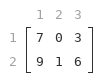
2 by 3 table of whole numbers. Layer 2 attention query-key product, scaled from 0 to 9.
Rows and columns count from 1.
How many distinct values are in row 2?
3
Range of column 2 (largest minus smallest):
1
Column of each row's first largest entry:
1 1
